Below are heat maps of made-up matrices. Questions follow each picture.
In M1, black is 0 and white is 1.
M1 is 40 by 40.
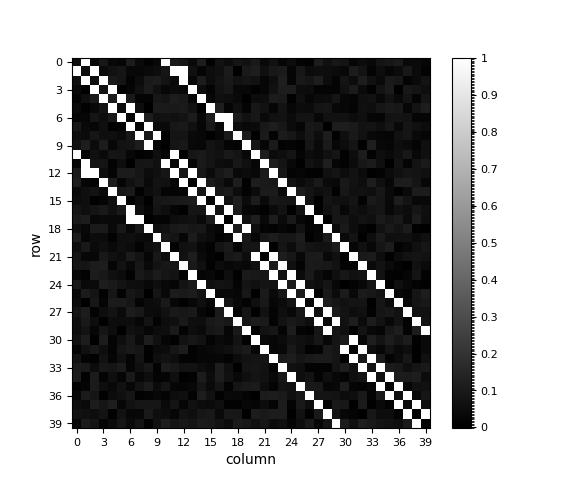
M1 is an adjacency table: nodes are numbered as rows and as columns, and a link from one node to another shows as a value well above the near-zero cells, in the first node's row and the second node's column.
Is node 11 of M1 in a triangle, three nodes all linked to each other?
yes
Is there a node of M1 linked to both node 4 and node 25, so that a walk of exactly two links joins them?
no
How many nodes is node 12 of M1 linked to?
5
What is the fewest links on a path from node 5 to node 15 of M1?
1
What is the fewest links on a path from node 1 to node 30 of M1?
4
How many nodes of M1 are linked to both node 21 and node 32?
2
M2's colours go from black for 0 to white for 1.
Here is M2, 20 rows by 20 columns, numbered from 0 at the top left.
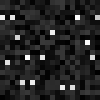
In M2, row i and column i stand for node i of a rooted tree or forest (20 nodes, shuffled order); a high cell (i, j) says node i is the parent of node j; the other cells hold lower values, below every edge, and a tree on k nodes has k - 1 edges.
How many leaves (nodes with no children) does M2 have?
12
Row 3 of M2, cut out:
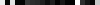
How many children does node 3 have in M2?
4
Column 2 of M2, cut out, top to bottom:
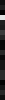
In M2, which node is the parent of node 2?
3
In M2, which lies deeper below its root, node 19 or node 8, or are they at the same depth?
node 19
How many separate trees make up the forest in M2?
5
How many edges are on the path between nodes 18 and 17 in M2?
3
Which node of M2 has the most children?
3
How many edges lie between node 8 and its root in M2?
1
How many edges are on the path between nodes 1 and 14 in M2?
3
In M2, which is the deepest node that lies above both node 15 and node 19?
3
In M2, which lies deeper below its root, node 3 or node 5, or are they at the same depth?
the same depth
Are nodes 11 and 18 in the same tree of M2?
yes
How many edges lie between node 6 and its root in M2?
1
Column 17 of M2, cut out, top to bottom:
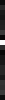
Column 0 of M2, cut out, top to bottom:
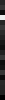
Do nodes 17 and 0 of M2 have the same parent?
no
